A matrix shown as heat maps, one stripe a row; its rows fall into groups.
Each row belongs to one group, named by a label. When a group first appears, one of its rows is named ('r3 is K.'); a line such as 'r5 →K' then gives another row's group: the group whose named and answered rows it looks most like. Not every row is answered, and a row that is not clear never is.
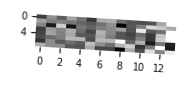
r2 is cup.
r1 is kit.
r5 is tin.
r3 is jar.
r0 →jar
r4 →jar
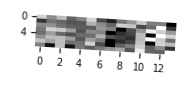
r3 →jar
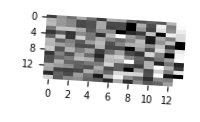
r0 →jar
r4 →jar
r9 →jar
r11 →kit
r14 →jar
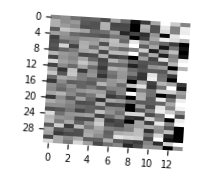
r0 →kit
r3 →jar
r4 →kit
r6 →tin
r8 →tin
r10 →jar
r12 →jar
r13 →cup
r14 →cup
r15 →kit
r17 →kit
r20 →jar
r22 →kit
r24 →cup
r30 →jar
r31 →cup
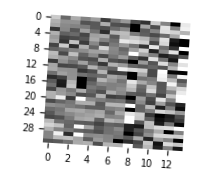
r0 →cup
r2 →kit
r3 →jar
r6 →cup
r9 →cup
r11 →jar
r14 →kit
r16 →cup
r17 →cup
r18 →jar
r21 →tin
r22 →kit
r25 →tin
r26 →kit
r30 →jar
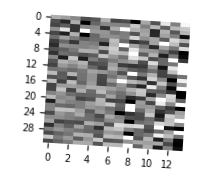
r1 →cup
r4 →cup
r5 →kit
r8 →tin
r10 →cup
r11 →jar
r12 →jar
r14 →cup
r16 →cup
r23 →jar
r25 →kit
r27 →jar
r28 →kit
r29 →tin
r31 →tin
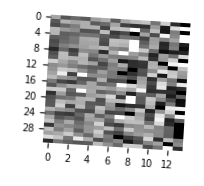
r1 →jar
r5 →tin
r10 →jar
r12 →kit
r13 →jar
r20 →tin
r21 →jar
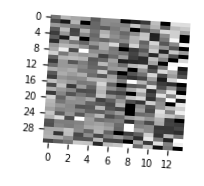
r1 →cup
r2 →kit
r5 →cup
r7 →jar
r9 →cup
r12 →kit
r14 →jar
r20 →cup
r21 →kit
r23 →kit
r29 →cup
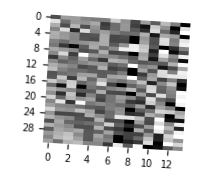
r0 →kit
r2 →cup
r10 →jar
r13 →kit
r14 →tin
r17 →cup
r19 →cup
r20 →cup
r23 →cup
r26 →kit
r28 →jar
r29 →jar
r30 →jar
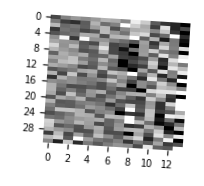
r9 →jar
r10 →jar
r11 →jar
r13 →tin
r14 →cup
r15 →kit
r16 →kit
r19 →cup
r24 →tin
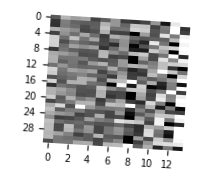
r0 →jar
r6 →kit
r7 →cup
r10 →kit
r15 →tin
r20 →cup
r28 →cup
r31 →tin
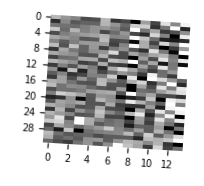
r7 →cup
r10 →tin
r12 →jar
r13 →cup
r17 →kit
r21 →jar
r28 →cup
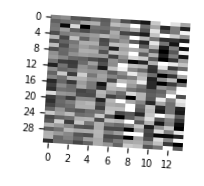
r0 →kit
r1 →tin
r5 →cup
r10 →kit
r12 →jar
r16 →jar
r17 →jar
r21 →tin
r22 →tin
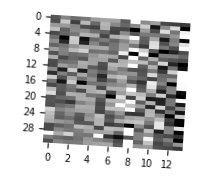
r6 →cup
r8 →kit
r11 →tin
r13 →cup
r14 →jar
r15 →cup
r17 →tin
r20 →tin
